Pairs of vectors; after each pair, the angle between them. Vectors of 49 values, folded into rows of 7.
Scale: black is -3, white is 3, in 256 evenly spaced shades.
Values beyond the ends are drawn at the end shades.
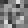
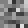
orthogonal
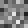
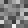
partly aligned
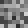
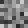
nearly parallel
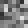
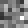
nearly parallel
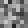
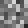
partly aligned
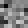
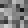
partly aligned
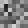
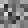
nearly parallel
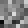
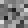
partly opposed
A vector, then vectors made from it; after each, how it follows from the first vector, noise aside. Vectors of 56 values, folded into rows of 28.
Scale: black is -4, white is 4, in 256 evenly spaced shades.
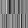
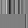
partly zeroed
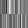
negated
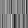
wrapped around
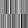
sign-scrambled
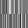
negated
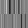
partly zeroed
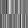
negated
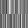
negated
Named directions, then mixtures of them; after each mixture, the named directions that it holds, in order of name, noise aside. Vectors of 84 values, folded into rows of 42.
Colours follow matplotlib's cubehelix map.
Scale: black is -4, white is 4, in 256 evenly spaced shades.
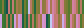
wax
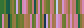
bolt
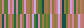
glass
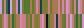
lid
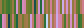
bolt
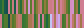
bolt, glass, wax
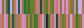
lid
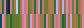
bolt, lid, wax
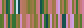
bolt, glass, lid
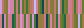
bolt, glass, lid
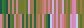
bolt, wax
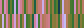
glass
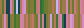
bolt, glass, lid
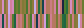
bolt, glass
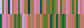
lid, wax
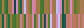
bolt, glass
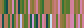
glass, lid, wax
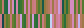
glass, wax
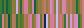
bolt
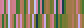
bolt, glass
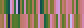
bolt, glass, lid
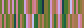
glass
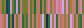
bolt, lid, wax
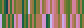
wax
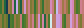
bolt, glass, wax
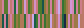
glass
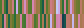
bolt, glass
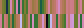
glass, lid, wax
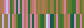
glass, lid, wax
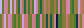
bolt, lid, wax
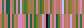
lid, wax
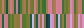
glass, lid, wax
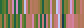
bolt, glass
